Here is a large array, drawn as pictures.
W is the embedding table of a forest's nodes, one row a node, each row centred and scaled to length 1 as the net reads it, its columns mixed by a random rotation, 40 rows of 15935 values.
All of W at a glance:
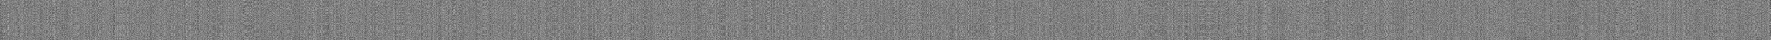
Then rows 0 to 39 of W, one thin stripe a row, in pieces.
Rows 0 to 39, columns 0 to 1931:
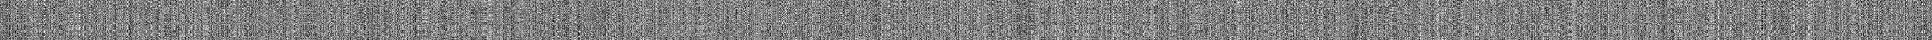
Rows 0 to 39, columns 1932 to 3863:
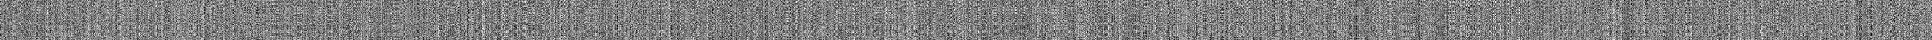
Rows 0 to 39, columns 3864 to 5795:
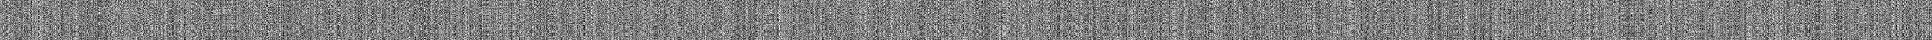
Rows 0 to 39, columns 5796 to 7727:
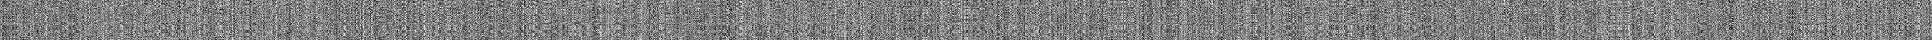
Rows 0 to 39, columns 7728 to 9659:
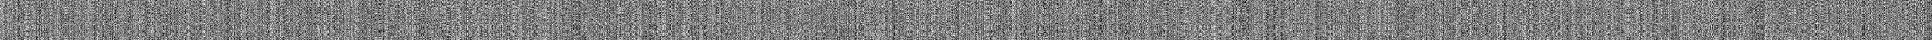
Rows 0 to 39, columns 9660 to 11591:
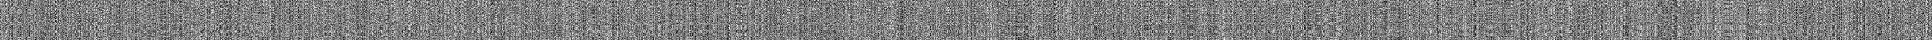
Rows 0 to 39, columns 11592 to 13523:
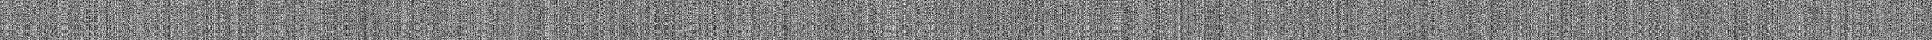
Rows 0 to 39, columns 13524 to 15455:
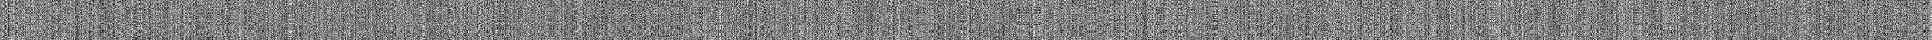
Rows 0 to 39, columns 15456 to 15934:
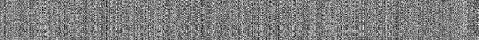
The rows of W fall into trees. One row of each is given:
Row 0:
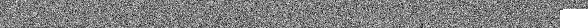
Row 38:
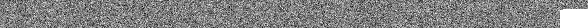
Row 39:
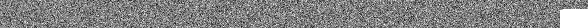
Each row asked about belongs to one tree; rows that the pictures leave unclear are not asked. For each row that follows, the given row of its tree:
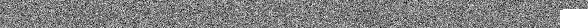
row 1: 38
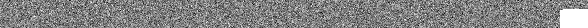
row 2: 38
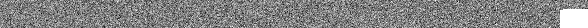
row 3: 0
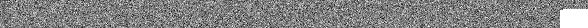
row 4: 0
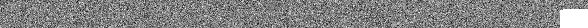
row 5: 38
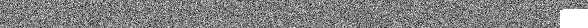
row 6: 38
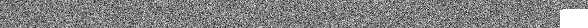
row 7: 39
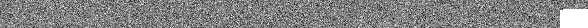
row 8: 0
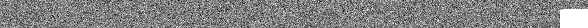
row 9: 39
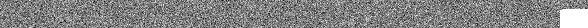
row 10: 39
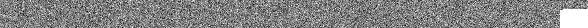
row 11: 38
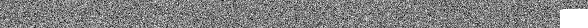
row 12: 39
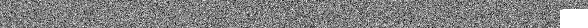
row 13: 39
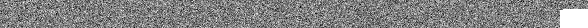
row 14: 38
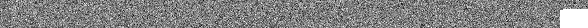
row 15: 0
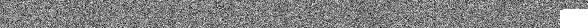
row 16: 38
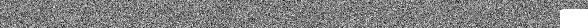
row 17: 39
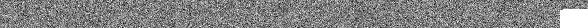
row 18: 38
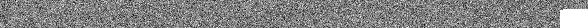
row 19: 0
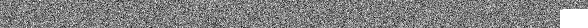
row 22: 39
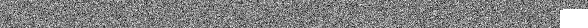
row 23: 0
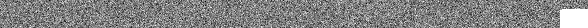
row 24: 39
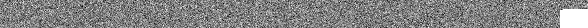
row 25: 38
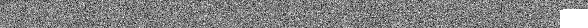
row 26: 38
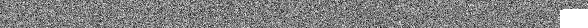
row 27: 38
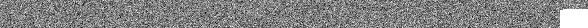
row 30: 0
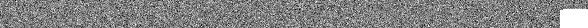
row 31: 0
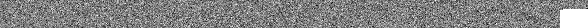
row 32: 0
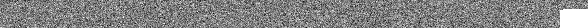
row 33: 38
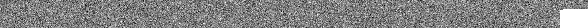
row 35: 38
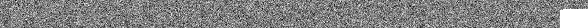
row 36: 0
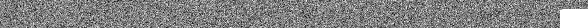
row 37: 39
